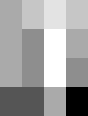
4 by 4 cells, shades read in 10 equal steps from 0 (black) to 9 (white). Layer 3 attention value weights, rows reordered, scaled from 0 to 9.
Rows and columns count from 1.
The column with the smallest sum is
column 4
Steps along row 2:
down up down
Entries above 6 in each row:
3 1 1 0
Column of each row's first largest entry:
3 3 3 3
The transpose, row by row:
6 6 6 3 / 7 5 5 3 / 8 9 9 6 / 7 6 5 0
